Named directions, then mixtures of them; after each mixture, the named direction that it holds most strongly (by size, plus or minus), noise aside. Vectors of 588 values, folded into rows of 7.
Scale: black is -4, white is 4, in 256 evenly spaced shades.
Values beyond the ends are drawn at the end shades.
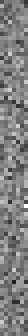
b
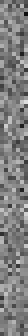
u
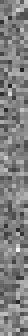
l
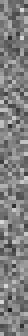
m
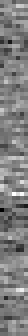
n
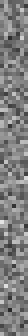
m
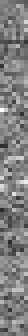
n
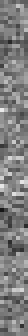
n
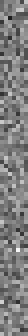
l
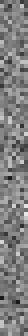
b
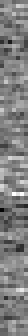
n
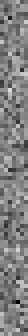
l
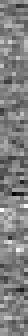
n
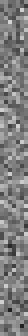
m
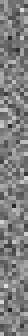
m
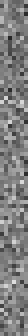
m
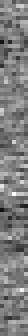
n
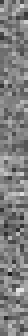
l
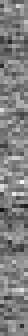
n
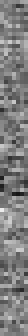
n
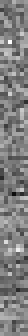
n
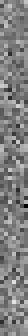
b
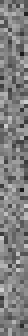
u
